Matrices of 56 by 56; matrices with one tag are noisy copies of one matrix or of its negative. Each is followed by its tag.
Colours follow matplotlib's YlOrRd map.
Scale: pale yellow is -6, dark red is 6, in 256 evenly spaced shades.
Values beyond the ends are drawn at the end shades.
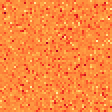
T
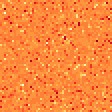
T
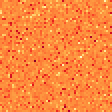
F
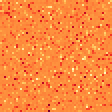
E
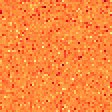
F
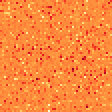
E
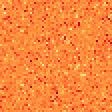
T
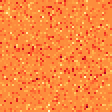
E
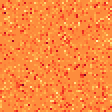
T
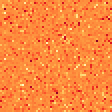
T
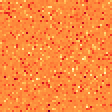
E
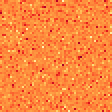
F
